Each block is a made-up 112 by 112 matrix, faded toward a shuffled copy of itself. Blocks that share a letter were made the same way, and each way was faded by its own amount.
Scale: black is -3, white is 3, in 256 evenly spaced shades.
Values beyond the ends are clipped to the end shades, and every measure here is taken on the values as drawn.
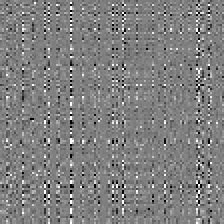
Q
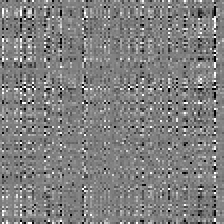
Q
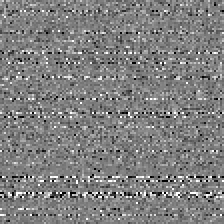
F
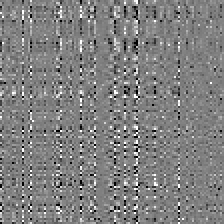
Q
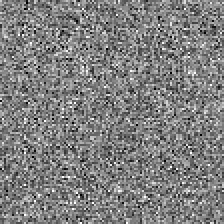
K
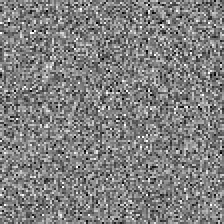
K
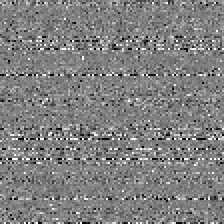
F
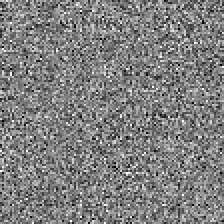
K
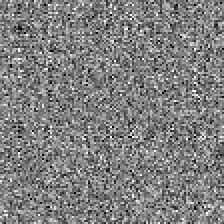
K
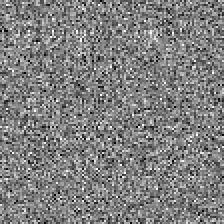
K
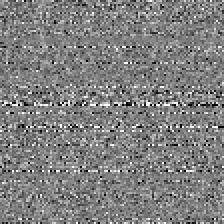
F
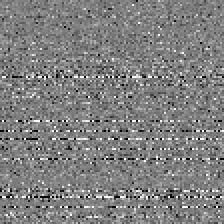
F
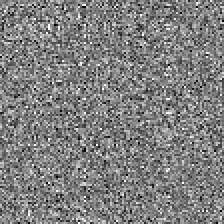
K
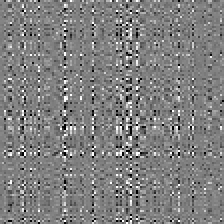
Q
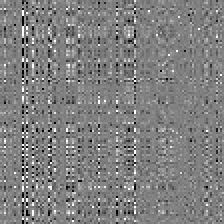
Q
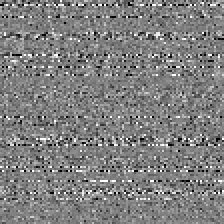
F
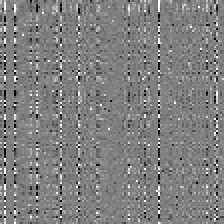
Q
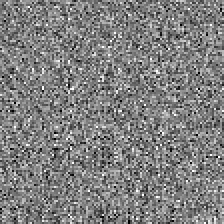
K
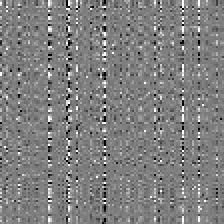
Q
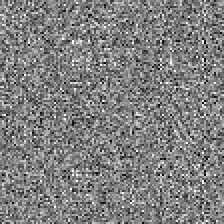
K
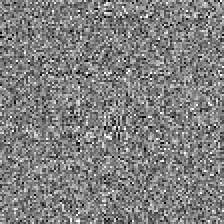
K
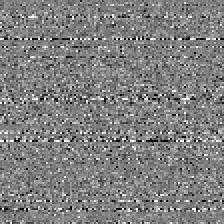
F
